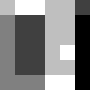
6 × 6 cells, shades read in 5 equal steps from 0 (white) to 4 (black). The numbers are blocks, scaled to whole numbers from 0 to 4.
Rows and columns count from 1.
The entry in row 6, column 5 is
0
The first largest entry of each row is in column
6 6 6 6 6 6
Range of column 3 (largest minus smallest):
3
